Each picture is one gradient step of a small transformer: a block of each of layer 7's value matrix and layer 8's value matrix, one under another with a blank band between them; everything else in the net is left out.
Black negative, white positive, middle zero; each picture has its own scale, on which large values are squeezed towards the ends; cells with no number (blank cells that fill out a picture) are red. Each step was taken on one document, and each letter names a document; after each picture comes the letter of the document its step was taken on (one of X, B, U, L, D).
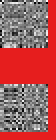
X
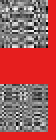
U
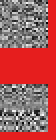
U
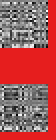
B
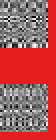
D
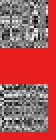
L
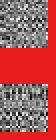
D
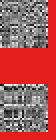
X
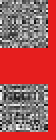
L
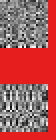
D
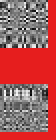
D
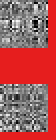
L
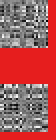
L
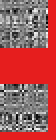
B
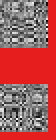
B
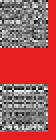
L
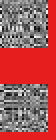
X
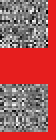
X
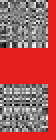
D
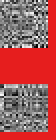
B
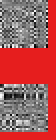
X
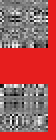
X
